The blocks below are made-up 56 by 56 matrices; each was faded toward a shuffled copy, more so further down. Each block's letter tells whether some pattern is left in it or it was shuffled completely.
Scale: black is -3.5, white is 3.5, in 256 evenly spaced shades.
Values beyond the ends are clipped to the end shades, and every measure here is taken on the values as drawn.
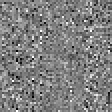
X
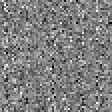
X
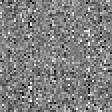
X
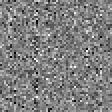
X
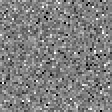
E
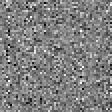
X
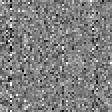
X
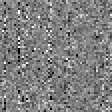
X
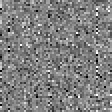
X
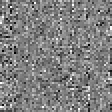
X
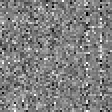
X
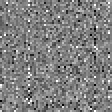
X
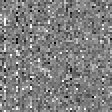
X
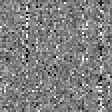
X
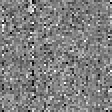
X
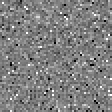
E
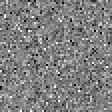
E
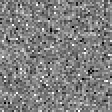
E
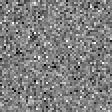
E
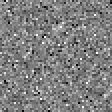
E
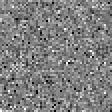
E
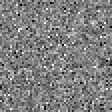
E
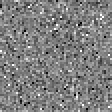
E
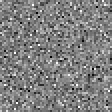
E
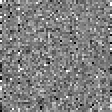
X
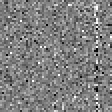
X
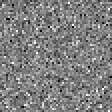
E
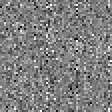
X
